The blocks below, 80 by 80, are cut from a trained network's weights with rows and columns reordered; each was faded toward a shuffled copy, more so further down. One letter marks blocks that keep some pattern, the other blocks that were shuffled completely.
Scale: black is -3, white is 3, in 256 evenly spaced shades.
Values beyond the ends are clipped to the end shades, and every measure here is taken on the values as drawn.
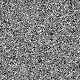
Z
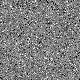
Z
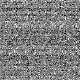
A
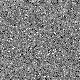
Z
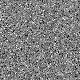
Z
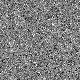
Z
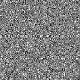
A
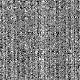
A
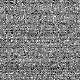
A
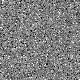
Z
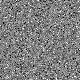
Z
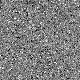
Z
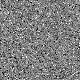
Z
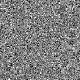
A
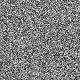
Z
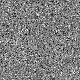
Z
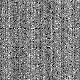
A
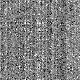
A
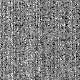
A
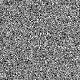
A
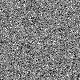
Z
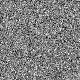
Z
